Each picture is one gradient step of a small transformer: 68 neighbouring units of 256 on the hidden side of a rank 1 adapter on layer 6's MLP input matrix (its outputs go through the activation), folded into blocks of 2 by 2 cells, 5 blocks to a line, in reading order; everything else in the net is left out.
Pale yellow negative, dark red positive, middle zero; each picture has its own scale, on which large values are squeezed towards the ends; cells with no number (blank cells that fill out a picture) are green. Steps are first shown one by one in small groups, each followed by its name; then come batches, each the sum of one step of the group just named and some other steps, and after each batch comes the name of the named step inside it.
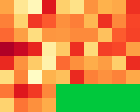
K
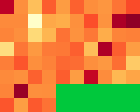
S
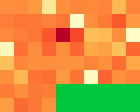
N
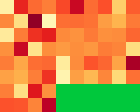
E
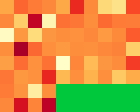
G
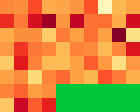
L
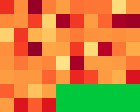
G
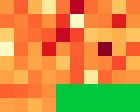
N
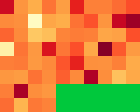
S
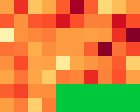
L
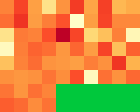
N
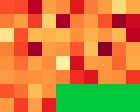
G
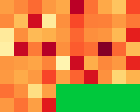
G
